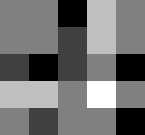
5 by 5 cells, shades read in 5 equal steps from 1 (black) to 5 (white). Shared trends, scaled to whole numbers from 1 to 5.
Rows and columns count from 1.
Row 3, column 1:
2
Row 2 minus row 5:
0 1 -1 1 2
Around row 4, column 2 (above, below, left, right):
1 2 4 3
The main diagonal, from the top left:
3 3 2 5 1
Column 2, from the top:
3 3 1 4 2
